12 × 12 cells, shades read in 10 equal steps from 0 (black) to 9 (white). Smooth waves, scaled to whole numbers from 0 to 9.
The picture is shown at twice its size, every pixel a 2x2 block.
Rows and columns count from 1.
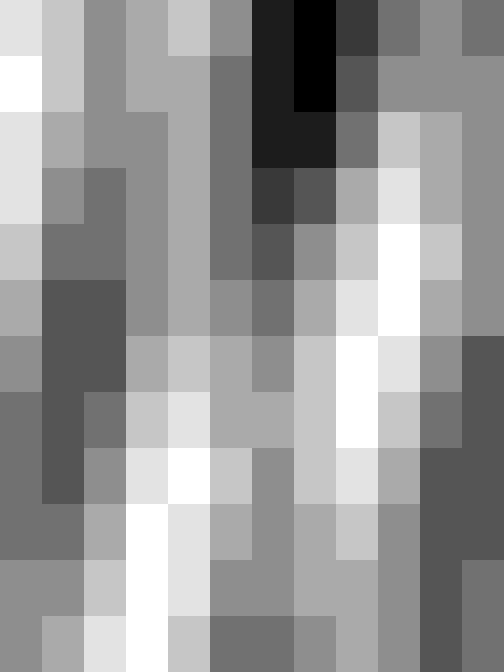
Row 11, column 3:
7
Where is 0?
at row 1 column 8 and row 2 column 8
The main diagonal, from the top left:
8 7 5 5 6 5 5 7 8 5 3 4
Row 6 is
6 3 3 5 6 5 4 6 8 9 6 5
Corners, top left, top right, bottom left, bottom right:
8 4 5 4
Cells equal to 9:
9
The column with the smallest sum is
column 7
